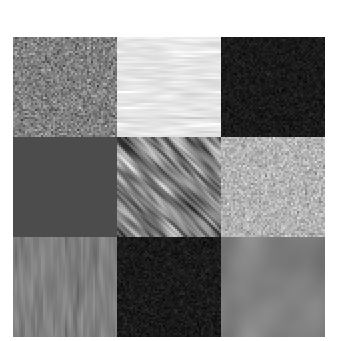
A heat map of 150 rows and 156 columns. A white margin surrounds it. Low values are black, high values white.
It is made of 3 by 3 panels. Panel 1,1: middling, fine-grained. Panel 1,2: very high, streaked across, faint in contrast. Panel 1,3: very low, fine-grained, faint in contrast. Panel 2,1: low, flat. Panel 2,2: middling, slanting down to the right, strong in contrast. Panel 2,3: high, fine-grained. Panel 3,1: middling, streaked downward, faint in contrast. Panel 3,2: very low, fine-grained, faint in contrast. Panel 3,3: middling, smooth, faint in contrast.
